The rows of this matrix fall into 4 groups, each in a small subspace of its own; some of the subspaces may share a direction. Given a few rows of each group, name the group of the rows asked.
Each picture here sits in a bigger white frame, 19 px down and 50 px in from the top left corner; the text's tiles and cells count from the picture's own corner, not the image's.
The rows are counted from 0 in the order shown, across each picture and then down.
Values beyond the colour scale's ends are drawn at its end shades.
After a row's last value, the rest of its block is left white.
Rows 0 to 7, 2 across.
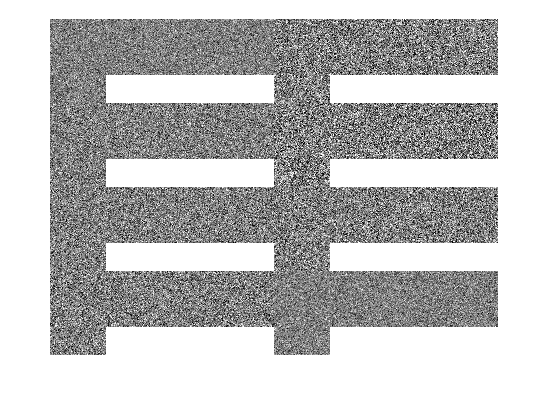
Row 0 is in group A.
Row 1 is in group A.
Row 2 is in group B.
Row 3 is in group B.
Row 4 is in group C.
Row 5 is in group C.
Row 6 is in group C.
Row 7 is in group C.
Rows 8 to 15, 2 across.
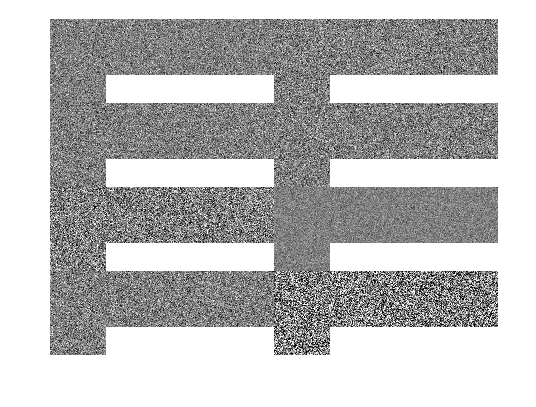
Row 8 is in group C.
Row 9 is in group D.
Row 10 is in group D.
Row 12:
A
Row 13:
B
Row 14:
B
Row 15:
B
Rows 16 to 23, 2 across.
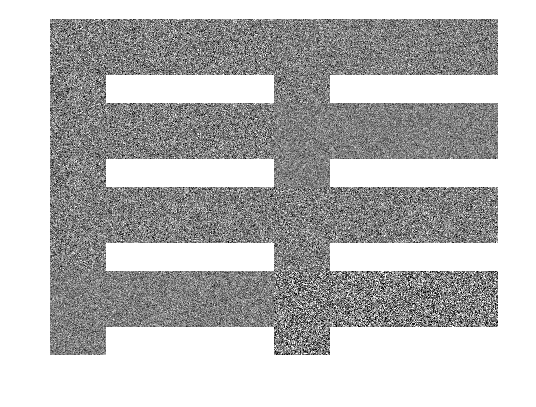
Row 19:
C
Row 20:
C
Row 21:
C
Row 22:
D
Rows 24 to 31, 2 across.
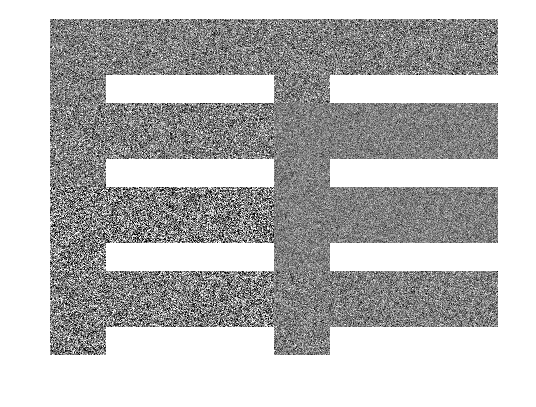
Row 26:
C
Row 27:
B
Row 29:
D
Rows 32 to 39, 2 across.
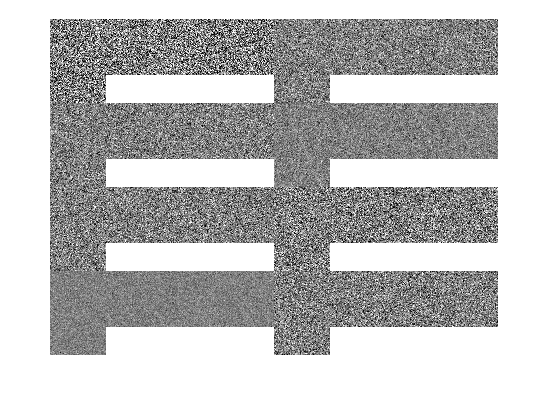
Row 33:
C
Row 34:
B
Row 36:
A
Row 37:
C
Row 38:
C
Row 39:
C
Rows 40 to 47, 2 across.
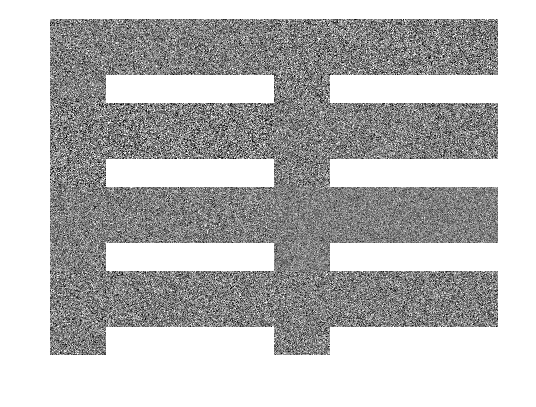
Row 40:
C
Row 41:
A
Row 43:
D
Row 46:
C
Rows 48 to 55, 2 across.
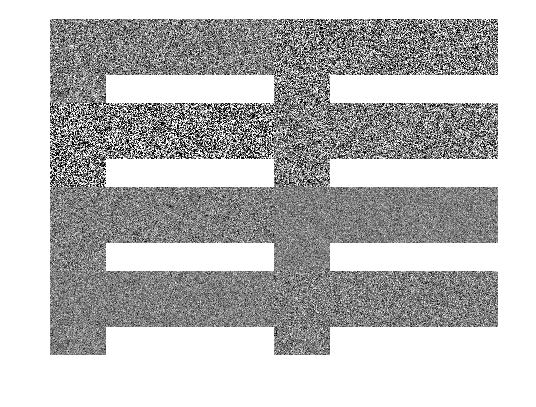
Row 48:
A
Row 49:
D
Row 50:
C
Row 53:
C
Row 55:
B
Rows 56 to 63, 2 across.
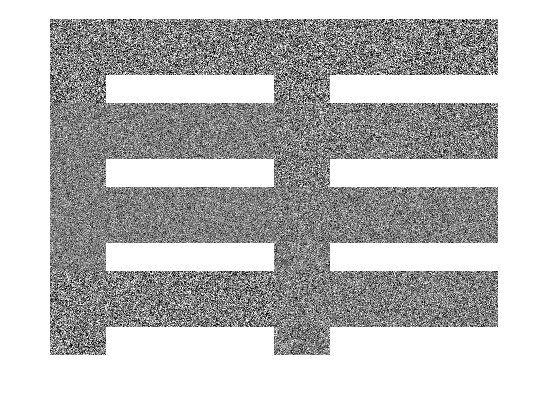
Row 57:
D
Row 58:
C
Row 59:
D
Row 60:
B
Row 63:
B
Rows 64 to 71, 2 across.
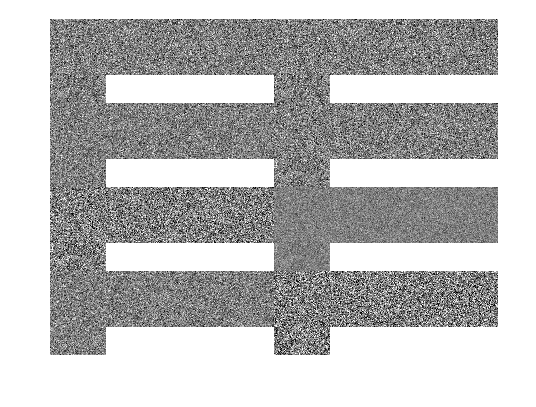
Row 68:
B
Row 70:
C
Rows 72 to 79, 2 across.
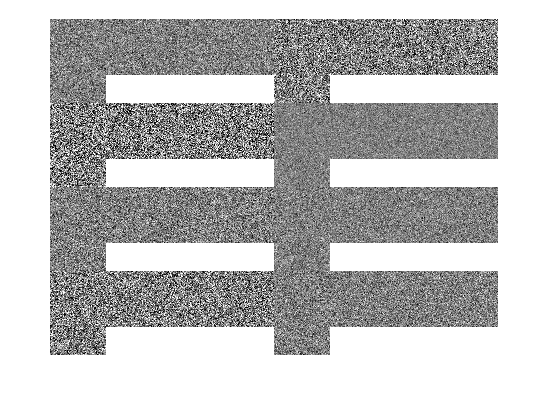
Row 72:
C
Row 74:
C
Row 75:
A
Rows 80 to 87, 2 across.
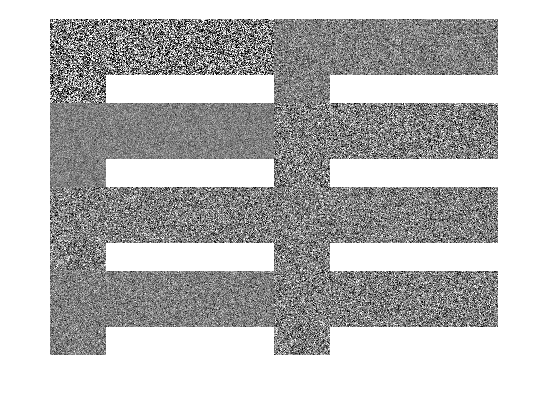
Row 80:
B
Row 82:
A
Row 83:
A
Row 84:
B
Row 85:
D
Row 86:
A
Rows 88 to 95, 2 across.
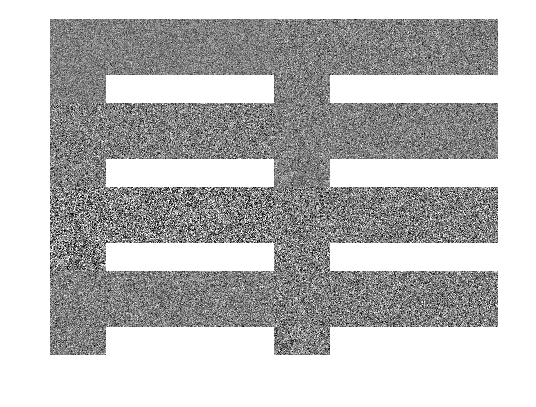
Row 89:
A
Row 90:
C
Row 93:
D
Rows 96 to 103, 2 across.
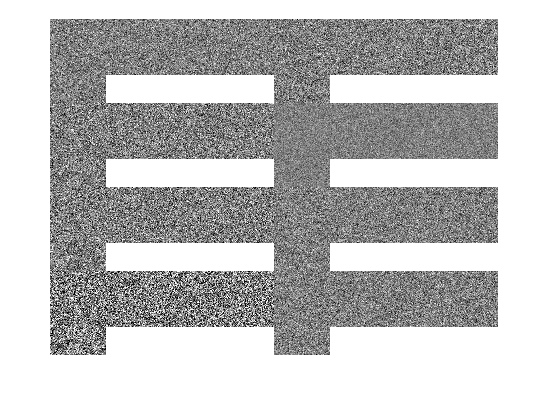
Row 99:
C
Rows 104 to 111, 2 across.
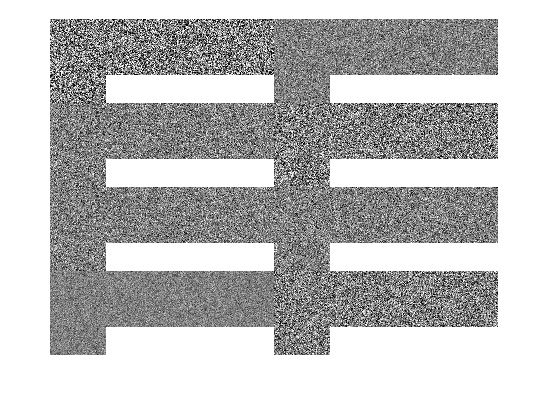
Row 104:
C
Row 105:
C
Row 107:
B
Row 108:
D
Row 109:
B
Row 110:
A
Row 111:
C
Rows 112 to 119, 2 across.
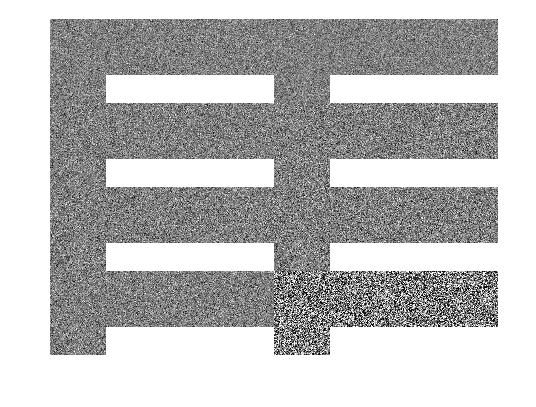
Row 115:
D
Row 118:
A
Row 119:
C
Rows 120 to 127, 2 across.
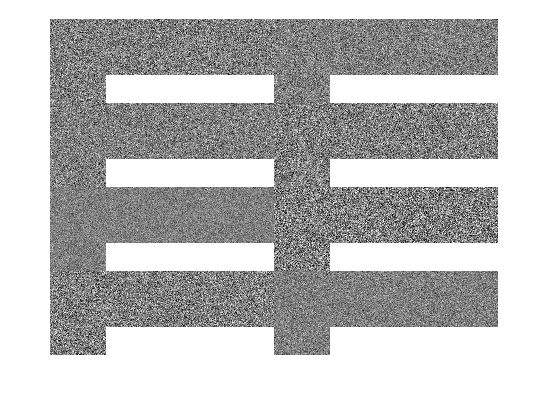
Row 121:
B
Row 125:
C
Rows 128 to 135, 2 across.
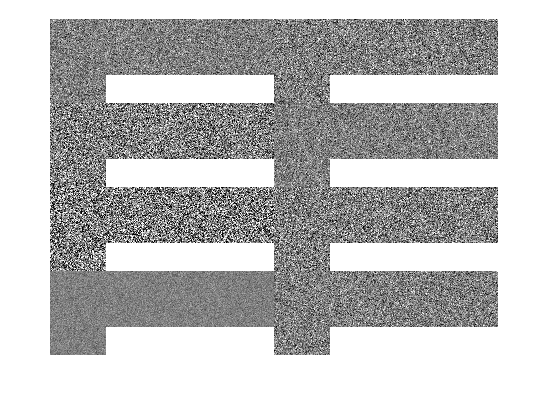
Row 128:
B
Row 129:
A
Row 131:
A
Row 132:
C
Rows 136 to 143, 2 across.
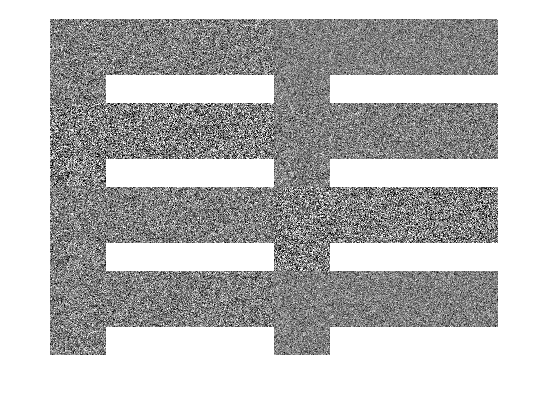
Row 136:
D
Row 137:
B
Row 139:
B
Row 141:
D
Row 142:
D
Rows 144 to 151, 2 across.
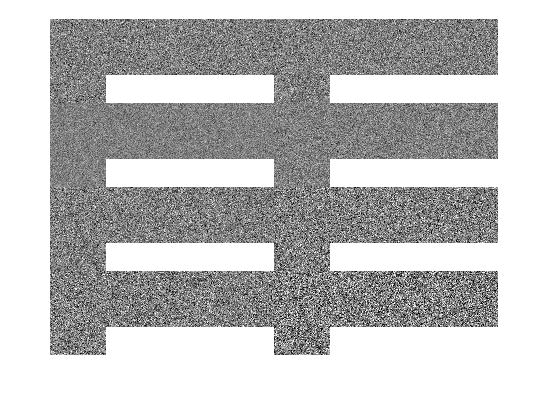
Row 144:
C
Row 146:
A
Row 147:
D
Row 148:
A
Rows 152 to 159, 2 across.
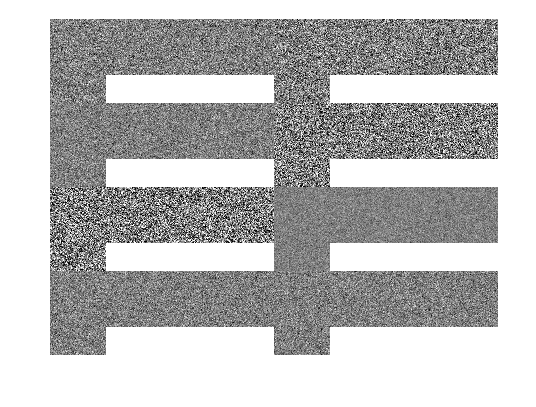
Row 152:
D
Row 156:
C
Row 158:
D
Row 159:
A
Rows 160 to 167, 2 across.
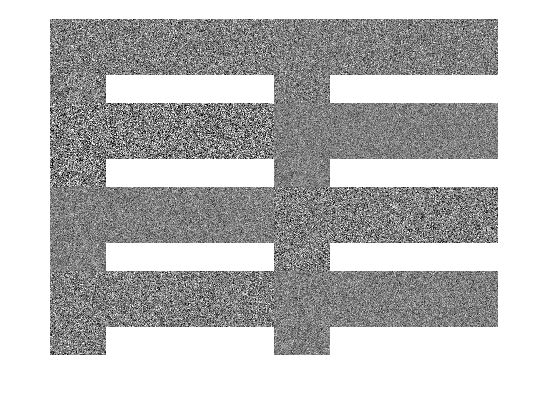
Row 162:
B
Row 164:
A
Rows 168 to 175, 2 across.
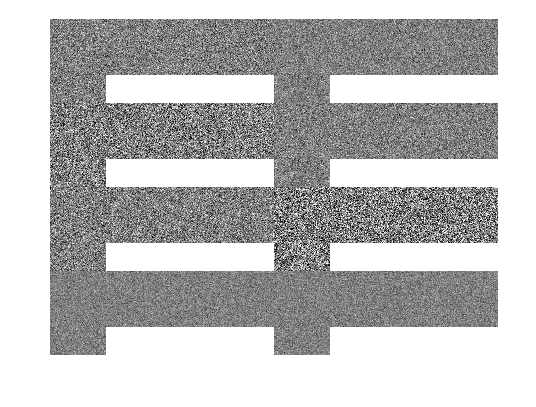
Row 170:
A
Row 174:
A
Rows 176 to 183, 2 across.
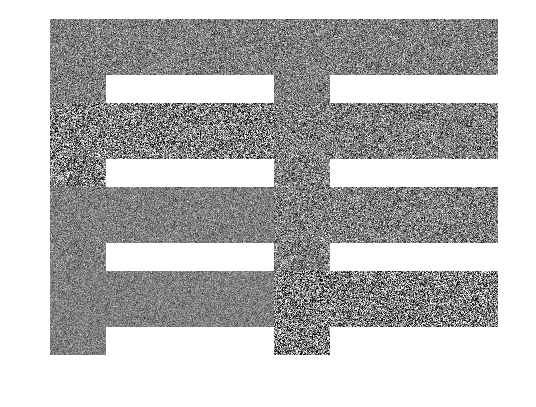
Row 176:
D
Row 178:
B
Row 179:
C
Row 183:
D
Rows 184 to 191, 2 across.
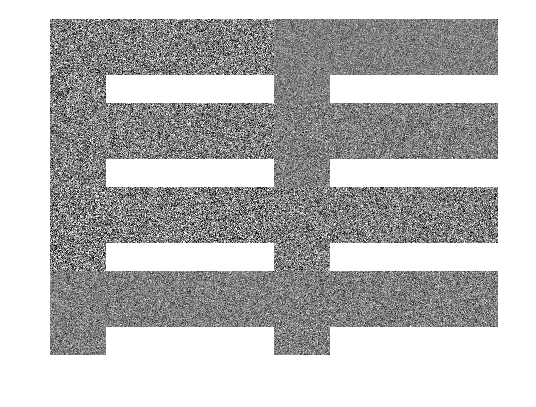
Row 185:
B
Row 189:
C
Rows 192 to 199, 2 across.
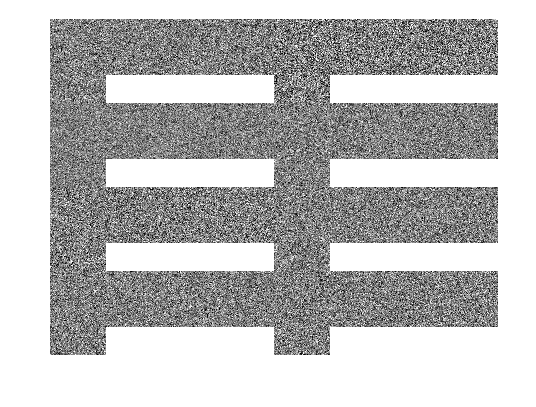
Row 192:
D
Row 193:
B
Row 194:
D
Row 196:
B
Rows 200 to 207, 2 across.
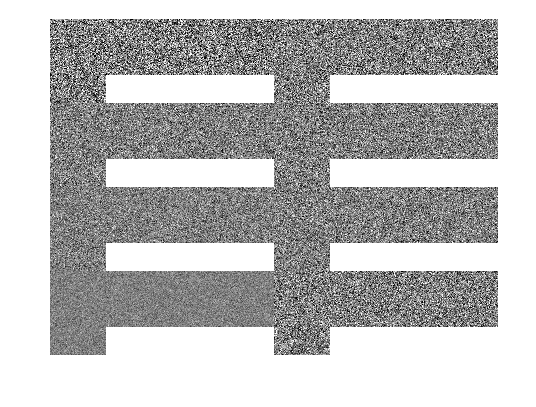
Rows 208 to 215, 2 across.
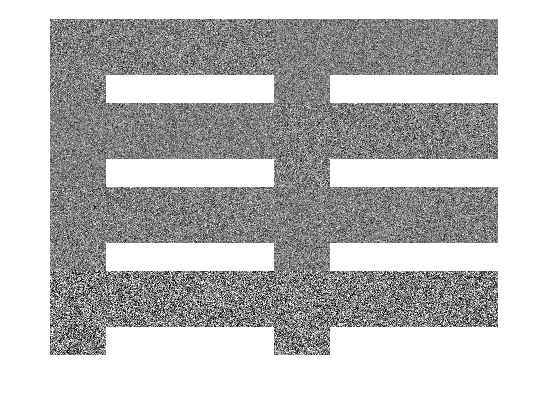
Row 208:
C
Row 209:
C
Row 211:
A
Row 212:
A
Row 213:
D
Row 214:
B
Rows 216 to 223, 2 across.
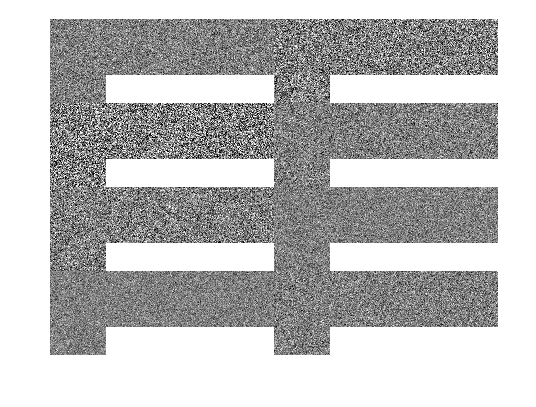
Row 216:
D
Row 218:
D
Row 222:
B
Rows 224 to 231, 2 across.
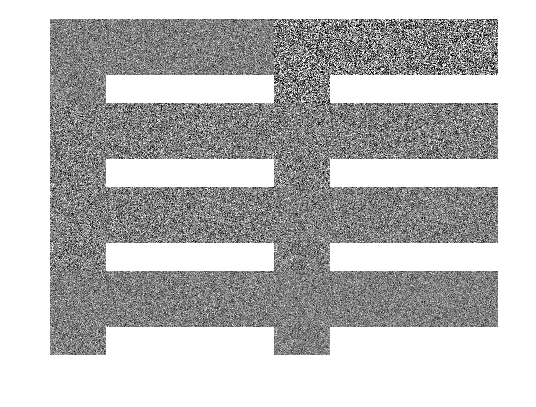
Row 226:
C
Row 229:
B
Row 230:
A
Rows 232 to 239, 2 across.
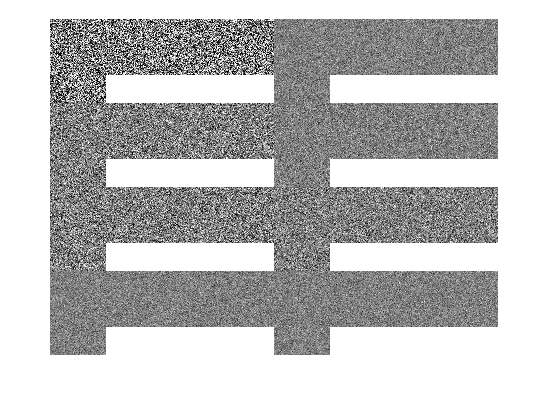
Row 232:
A
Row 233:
D
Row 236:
D
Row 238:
D
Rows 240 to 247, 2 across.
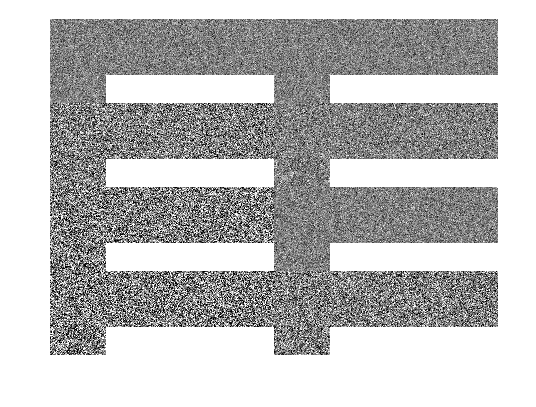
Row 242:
D
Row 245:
B
